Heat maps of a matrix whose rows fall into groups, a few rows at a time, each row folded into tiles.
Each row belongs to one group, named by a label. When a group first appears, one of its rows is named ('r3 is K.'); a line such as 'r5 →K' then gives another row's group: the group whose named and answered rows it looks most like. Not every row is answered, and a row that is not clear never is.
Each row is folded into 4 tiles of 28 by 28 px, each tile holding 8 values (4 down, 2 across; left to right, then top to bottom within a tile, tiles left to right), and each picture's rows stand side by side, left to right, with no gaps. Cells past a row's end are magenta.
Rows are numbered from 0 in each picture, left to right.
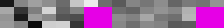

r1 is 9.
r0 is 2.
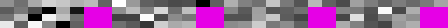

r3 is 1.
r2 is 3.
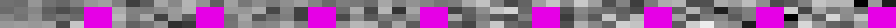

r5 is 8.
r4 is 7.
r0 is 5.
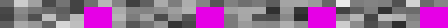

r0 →8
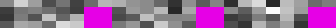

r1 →2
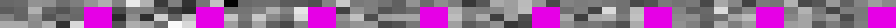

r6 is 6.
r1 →8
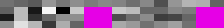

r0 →1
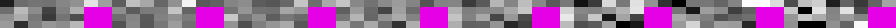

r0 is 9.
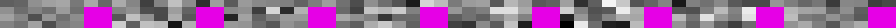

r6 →9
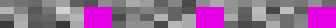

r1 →8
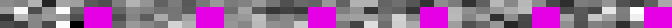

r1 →8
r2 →5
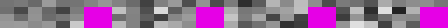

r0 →5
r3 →1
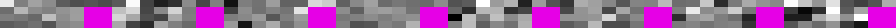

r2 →9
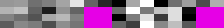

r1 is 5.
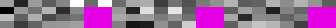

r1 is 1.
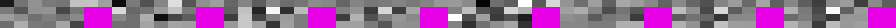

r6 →6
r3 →1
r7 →6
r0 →2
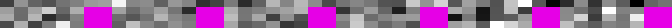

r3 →2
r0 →2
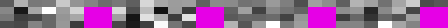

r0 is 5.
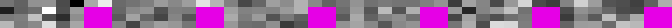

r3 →1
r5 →8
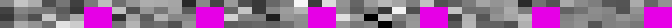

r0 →8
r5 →2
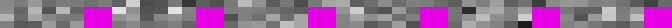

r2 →8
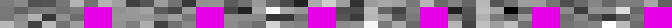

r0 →2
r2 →7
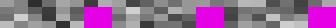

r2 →8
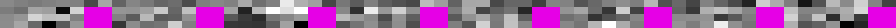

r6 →7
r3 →7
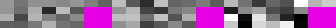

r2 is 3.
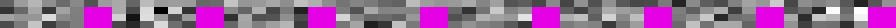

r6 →2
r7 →9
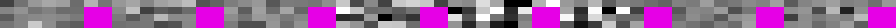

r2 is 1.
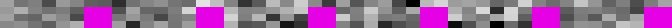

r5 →8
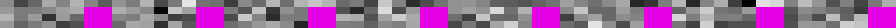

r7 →8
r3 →6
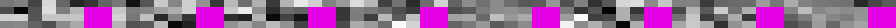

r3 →8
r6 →1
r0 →6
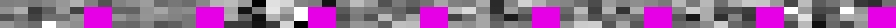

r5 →1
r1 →7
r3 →8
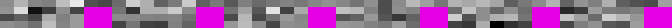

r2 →1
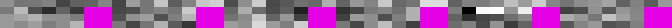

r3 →9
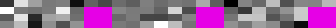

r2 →9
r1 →7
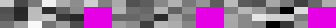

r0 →3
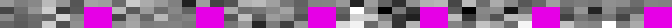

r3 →5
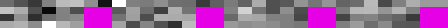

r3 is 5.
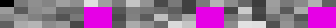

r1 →8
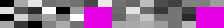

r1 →5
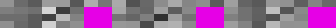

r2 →6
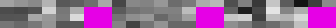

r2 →6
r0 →9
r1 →9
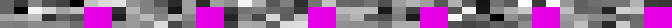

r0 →7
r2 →8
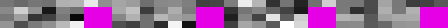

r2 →8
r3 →6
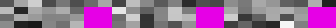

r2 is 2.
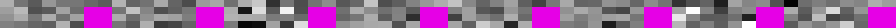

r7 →2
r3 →5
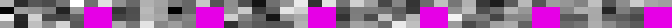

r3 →8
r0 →3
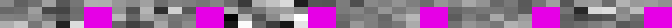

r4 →8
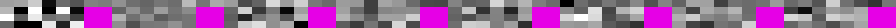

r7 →6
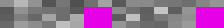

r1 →1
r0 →8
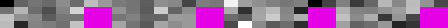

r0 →9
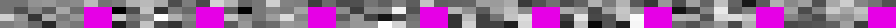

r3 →7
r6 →6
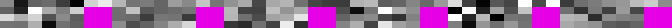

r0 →7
